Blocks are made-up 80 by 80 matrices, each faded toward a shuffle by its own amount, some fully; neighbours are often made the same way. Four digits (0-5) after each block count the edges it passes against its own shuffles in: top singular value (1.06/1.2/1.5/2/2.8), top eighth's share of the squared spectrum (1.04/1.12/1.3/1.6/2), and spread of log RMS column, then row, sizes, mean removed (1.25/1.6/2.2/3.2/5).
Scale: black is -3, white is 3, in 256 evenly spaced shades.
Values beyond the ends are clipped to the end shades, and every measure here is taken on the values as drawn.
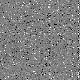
4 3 1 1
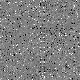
3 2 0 0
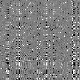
5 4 3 3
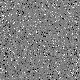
2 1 0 0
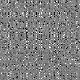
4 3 2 2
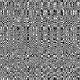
5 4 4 3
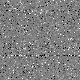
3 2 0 1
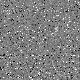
2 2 0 1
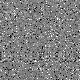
3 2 0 1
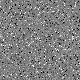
0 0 0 0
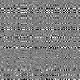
5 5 2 4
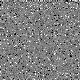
3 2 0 1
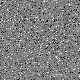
2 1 0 0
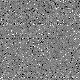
1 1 0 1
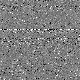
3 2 0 2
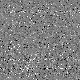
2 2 0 2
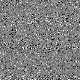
1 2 0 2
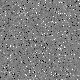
0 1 0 0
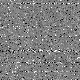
2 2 0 2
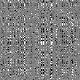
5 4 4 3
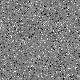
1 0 0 0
